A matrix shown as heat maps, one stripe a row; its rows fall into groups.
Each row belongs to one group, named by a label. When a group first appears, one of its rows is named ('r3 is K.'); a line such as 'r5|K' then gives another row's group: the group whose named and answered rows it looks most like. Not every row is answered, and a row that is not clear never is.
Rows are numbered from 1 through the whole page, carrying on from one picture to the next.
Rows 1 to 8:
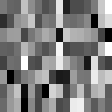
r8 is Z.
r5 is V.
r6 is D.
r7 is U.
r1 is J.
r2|J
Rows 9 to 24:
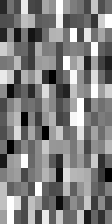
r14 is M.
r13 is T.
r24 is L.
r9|V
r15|D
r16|Z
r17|Z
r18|U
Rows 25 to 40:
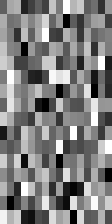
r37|T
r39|D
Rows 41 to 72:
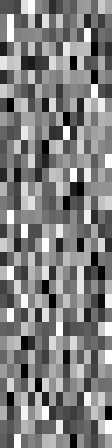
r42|L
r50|T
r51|U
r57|V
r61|U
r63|L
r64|J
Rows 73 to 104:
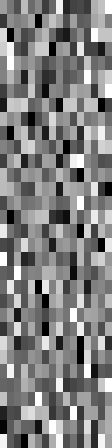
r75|D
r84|Z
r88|D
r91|D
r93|L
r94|U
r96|U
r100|J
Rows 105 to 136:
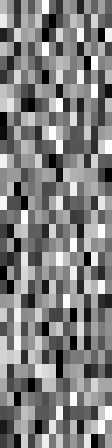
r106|M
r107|U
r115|J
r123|V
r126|T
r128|U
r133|M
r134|J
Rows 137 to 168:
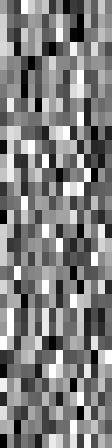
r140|M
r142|Z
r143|Z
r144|L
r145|Z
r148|L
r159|L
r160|L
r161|M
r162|J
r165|Z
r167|M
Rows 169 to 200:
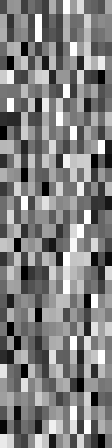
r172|Z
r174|L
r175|T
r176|L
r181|Z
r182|U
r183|V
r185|Z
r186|M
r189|T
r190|V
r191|L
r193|M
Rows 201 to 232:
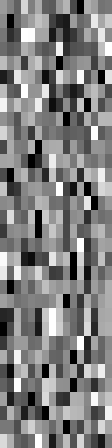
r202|D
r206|U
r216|L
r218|Z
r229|D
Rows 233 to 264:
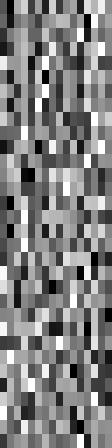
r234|V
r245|T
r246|T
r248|V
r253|M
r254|M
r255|T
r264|Z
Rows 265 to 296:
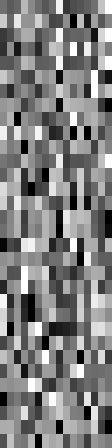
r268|M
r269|J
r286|D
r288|D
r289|U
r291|Z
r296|L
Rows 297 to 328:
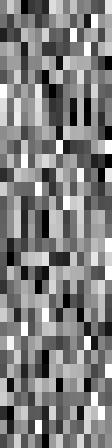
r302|U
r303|M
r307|J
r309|U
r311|T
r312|U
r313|U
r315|D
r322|U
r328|U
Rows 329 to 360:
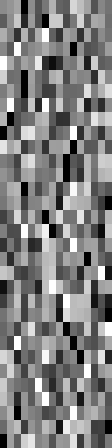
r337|D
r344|U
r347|V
